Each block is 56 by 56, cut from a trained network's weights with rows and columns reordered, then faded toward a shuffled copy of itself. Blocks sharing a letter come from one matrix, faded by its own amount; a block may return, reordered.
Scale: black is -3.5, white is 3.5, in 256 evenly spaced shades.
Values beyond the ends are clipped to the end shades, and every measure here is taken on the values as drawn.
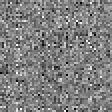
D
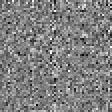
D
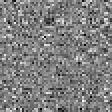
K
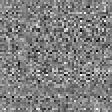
K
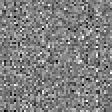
D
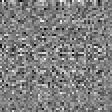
K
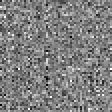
D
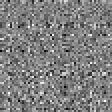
K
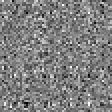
K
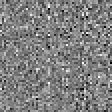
D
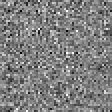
K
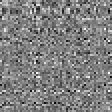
K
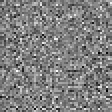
K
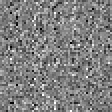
D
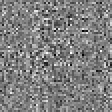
K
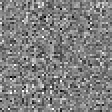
D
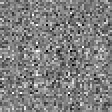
K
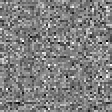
K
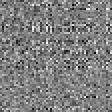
K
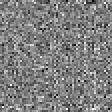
K
